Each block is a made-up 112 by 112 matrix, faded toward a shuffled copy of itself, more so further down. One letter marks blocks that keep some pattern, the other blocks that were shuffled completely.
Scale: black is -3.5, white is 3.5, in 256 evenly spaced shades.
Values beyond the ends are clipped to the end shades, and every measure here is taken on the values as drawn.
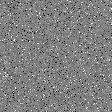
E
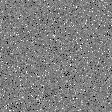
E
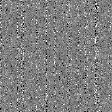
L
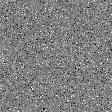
E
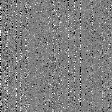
L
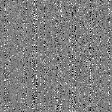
L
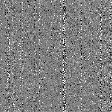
L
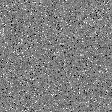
E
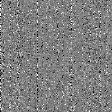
L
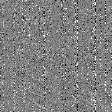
L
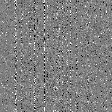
L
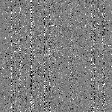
L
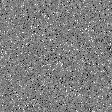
E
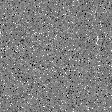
E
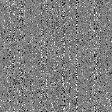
L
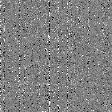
L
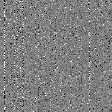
L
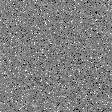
E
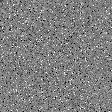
E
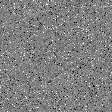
E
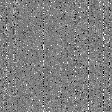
L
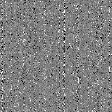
L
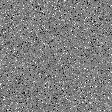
E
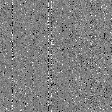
L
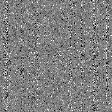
L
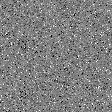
E
